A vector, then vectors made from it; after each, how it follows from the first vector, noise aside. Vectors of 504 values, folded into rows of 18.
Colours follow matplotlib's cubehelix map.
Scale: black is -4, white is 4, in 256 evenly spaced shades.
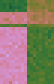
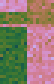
negated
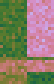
reversed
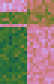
negated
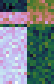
scaled up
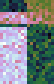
scaled up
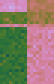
negated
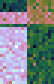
scaled up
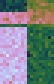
scaled up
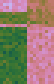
negated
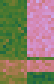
reversed
